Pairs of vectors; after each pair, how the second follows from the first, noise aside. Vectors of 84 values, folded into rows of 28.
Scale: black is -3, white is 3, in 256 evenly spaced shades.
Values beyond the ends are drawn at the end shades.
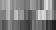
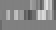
partly zeroed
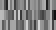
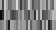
reversed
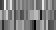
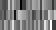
reversed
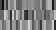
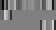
partly zeroed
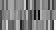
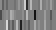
partly zeroed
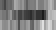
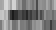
reversed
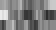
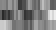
reversed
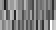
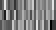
negated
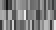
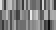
reversed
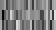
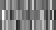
negated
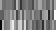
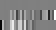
partly zeroed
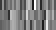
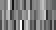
reversed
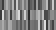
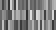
reversed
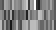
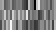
negated
